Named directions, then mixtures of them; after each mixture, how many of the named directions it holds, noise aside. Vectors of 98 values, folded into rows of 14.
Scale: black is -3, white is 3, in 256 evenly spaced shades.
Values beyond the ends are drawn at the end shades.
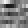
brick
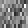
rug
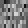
two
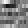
one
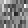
two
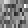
two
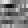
one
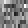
two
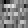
two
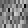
one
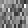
one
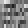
two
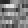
one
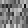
two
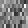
one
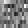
two
